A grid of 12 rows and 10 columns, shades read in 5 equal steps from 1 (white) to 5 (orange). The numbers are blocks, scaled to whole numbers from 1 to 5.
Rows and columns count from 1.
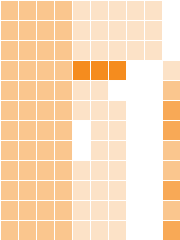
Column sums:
36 36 36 36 25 27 26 15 15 33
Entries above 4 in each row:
0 0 0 3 0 0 0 0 0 0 0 0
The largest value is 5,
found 3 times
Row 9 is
3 3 3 3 2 2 2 1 1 3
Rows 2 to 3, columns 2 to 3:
3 3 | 3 3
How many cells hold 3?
52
